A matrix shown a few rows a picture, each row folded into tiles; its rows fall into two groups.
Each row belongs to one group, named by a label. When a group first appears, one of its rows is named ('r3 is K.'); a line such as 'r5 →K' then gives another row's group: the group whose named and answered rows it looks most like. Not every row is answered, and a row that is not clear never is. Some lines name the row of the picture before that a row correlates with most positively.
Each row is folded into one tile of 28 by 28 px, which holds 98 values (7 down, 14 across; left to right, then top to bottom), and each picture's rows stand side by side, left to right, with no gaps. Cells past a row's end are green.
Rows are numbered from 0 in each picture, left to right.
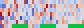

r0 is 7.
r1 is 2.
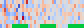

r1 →7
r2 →2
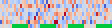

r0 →7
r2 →7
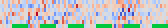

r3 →7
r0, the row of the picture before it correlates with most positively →3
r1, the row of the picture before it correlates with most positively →2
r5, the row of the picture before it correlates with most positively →1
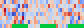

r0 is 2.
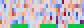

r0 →2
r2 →7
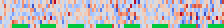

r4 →2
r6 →2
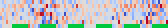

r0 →7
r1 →2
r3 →7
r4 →7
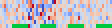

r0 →2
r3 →2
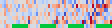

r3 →7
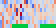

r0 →7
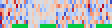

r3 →2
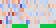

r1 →7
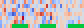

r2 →2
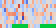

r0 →2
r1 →2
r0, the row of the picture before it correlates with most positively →1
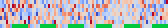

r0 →7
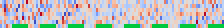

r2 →7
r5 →7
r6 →2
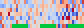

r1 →7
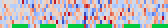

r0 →2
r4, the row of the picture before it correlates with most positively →0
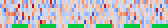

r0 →2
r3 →7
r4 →2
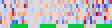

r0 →2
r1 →2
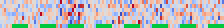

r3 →2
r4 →7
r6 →2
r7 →2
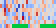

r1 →7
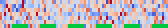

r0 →2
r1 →7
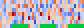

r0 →2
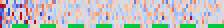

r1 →7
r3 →2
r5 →2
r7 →7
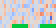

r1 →2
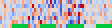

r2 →2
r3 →7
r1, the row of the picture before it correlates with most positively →0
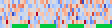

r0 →7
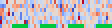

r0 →7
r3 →2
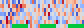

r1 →7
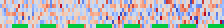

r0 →2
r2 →2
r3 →2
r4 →7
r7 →7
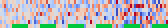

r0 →2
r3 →7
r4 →2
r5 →7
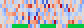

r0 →2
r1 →7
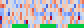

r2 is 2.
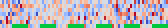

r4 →2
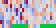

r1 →2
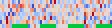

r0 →7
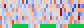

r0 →2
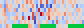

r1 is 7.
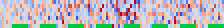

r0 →7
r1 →7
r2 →7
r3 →2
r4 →2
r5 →2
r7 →2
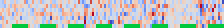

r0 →7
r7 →2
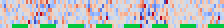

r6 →2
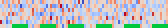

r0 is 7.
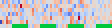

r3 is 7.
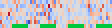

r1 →7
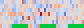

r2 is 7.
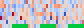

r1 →2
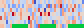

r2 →2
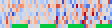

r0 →7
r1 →7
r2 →7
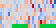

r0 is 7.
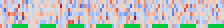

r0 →2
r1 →2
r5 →2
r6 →2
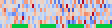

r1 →2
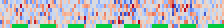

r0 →7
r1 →7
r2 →2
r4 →7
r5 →2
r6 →2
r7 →7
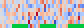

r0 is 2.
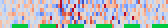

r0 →2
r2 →2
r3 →7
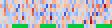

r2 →7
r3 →7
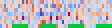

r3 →2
